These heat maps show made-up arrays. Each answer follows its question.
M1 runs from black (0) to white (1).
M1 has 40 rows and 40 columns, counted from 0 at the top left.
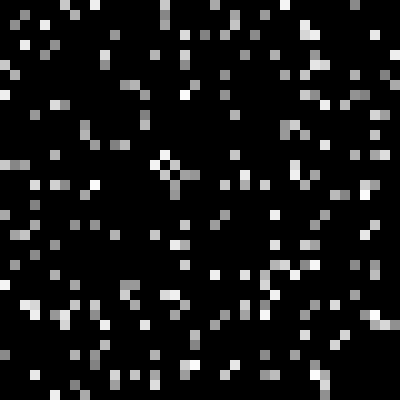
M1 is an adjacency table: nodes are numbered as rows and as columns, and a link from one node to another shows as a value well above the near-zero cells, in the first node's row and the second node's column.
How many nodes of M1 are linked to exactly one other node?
2
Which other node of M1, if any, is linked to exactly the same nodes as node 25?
node 20
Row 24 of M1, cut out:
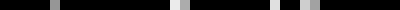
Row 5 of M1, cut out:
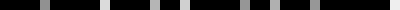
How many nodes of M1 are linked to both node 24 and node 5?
3
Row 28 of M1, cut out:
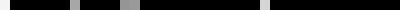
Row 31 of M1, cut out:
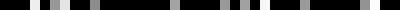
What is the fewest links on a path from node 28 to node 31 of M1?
2
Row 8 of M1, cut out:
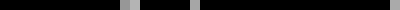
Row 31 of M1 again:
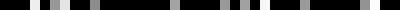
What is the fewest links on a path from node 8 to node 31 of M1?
3
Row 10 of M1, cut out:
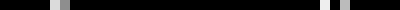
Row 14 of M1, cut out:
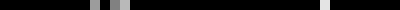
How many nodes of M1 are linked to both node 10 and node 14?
1
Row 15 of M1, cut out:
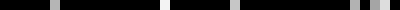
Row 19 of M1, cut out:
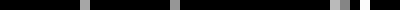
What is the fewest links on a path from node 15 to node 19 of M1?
3
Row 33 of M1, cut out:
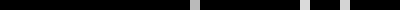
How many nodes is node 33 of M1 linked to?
3
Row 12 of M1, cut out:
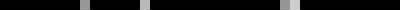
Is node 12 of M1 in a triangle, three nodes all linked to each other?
no
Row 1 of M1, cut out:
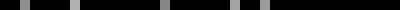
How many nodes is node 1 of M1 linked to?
5
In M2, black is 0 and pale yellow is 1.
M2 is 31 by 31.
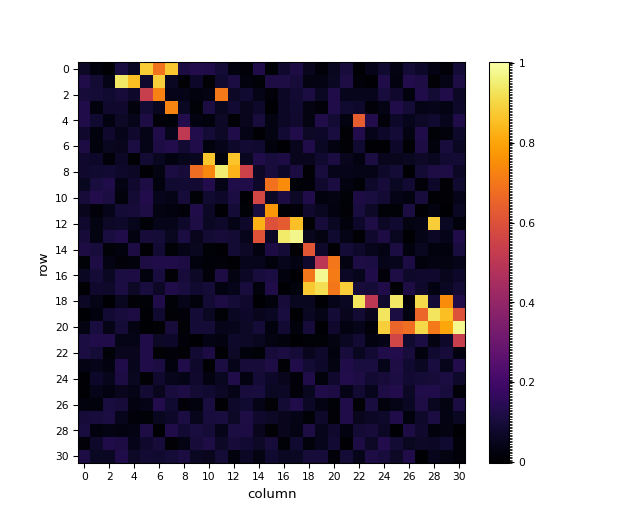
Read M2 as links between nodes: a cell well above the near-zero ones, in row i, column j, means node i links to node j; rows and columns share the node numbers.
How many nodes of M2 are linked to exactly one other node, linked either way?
2
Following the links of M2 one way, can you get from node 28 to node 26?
no
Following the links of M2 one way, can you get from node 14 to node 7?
no
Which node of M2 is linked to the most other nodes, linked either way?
node 20
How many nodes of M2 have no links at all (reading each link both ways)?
0
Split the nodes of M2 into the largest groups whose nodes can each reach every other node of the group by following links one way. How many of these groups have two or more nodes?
0
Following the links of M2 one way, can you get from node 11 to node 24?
yes
